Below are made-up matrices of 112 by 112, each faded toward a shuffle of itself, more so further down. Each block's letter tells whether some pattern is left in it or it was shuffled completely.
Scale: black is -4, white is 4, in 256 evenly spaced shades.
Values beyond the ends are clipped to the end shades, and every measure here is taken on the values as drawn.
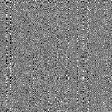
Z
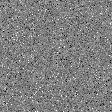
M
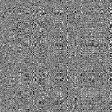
Z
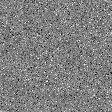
M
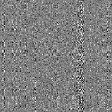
Z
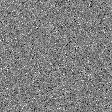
M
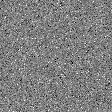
M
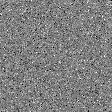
M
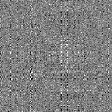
Z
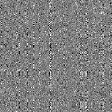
Z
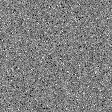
M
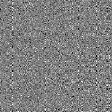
Z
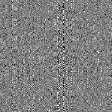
Z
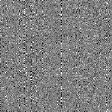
Z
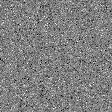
M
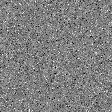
M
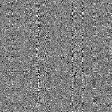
Z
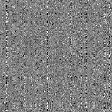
Z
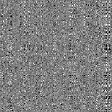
Z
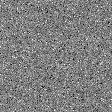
M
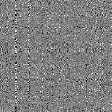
Z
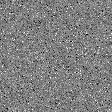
M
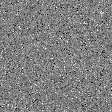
M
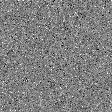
M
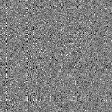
Z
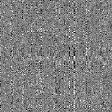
Z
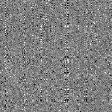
Z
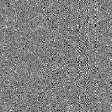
Z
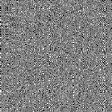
Z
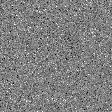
M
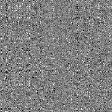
Z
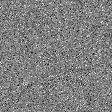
M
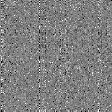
Z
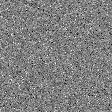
M
